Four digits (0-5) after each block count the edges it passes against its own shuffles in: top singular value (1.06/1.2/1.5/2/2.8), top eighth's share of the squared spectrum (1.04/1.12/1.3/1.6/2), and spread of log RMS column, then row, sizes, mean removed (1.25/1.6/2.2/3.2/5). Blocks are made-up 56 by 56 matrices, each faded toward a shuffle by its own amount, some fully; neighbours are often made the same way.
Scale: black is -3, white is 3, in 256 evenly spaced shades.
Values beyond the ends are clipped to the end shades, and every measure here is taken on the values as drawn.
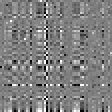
5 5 4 3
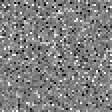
0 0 0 0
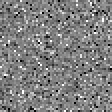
2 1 0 0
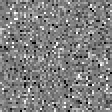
3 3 1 0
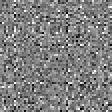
4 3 2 2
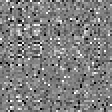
4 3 2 2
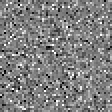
0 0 0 0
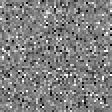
3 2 1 0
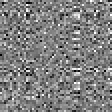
4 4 2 2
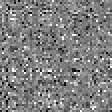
4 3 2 1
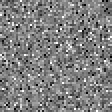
1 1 0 0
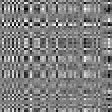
5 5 4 4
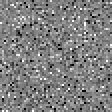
1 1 0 0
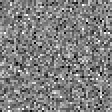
1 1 0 0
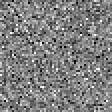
0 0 0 0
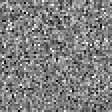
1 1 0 0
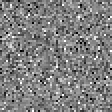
1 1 0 0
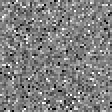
1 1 0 0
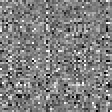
4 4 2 2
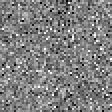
0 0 0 0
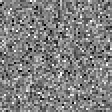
0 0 0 0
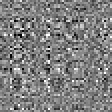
4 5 3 3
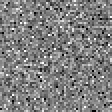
0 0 0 0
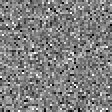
2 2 0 0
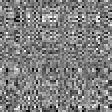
4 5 3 3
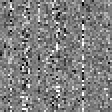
2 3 4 0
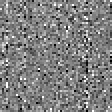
1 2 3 0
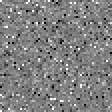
1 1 0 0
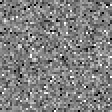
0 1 0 0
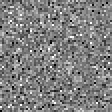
0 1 2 0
